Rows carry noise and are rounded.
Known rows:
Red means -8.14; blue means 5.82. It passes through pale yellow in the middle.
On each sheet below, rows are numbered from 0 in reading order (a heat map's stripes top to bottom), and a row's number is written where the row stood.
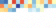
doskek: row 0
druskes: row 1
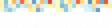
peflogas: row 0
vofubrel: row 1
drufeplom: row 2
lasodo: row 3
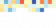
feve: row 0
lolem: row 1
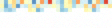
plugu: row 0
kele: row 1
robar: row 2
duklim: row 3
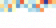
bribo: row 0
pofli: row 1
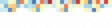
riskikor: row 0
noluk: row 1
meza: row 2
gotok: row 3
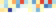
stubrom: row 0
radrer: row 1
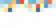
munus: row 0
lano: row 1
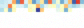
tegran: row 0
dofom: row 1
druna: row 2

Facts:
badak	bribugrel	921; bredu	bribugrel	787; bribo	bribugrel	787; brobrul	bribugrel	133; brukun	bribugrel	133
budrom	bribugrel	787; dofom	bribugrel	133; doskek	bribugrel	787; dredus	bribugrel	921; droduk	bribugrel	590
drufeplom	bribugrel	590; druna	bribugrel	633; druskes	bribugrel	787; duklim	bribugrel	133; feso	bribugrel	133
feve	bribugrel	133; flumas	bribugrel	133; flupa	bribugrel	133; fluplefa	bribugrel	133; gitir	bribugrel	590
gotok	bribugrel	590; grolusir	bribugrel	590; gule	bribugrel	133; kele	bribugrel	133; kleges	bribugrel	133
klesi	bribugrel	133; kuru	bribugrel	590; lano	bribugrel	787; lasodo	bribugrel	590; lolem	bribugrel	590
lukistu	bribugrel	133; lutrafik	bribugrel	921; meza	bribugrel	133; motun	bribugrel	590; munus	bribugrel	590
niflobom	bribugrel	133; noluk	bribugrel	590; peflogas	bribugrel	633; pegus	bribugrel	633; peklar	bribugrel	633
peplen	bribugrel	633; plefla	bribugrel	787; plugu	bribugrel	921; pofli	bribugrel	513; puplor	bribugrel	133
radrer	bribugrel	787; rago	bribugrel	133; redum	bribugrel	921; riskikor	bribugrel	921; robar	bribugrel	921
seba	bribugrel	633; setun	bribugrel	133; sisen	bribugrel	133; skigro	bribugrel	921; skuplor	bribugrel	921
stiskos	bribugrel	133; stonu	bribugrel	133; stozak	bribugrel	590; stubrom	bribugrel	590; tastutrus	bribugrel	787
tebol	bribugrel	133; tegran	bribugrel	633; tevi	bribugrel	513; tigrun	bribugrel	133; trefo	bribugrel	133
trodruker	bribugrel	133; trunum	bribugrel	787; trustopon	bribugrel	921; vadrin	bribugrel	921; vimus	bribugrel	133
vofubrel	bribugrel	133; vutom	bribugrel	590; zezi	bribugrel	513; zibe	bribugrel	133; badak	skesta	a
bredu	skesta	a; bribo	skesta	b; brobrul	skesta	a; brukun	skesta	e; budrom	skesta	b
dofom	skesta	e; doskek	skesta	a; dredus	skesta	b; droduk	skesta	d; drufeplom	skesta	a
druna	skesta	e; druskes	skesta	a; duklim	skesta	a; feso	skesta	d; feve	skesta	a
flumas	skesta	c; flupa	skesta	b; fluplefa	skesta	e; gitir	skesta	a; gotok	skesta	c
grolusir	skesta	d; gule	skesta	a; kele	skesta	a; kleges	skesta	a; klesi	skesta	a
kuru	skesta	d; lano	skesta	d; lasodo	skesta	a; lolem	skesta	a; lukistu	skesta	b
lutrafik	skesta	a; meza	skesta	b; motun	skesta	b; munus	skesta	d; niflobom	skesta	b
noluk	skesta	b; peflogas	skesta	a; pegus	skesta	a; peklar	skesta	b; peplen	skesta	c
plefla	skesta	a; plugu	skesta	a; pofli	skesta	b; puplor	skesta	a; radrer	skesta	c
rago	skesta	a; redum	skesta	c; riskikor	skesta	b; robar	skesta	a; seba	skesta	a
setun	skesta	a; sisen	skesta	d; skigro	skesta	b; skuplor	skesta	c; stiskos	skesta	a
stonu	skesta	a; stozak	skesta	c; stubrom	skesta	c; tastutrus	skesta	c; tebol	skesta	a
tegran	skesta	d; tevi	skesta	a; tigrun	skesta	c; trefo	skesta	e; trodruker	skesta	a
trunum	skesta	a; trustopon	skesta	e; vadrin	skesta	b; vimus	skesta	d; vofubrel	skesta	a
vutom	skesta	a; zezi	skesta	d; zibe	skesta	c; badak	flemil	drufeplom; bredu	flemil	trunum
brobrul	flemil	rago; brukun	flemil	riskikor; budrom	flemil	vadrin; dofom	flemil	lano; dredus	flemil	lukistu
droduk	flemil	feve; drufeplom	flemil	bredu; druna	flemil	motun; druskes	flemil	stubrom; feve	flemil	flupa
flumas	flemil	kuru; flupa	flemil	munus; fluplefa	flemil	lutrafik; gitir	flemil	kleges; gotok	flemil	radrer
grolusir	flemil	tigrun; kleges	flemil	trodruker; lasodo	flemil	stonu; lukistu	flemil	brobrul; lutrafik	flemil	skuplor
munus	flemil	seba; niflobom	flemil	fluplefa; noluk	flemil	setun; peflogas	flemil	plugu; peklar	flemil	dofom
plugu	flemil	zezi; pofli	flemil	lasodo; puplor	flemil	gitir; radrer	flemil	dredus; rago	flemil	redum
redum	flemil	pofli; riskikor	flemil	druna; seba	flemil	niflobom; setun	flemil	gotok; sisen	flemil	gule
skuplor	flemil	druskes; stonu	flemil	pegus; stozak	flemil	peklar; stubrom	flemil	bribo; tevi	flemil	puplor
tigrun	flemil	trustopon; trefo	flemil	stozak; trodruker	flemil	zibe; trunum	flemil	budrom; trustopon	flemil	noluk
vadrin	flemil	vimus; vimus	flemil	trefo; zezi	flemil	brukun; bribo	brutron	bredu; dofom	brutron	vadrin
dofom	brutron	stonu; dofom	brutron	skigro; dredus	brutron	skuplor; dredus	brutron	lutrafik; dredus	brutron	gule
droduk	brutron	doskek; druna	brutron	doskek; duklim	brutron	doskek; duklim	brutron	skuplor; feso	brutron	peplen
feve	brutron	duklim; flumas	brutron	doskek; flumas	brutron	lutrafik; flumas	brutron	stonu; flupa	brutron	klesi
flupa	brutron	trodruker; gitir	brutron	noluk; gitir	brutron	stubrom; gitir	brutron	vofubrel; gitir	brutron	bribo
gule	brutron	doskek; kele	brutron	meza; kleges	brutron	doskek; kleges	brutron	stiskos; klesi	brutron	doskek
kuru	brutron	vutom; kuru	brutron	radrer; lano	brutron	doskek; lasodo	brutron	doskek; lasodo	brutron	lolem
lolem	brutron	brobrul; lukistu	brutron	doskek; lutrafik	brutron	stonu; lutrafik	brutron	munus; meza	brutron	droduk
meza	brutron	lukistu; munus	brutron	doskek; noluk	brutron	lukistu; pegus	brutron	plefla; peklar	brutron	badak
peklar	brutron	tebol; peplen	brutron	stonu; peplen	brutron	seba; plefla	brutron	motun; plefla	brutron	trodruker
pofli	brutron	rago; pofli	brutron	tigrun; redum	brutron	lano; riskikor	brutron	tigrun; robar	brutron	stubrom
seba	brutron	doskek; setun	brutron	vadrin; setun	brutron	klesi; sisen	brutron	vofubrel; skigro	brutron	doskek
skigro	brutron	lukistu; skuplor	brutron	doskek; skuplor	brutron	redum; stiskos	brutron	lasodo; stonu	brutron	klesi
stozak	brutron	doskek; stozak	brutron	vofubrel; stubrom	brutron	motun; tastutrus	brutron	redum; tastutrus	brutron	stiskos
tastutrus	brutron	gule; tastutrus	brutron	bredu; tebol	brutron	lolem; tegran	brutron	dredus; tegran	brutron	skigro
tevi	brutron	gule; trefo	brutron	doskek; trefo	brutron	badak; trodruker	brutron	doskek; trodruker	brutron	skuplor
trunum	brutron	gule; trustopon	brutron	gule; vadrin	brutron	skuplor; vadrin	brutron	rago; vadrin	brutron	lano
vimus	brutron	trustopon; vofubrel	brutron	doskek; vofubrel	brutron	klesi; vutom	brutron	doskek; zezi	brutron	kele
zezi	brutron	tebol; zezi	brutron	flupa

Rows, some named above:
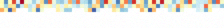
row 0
tigrun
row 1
kuru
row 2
seba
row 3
motun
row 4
stonu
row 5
tigrun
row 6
kuru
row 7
tegran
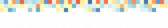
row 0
vutom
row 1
tegran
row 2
zibe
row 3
lolem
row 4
tastutrus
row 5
lasodo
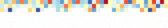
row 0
stozak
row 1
stubrom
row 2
dredus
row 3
lukistu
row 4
zezi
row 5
tigrun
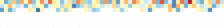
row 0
peklar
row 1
zibe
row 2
budrom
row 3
lutrafik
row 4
puplor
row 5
peplen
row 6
rago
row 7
badak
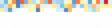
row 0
redum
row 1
flumas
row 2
riskikor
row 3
setun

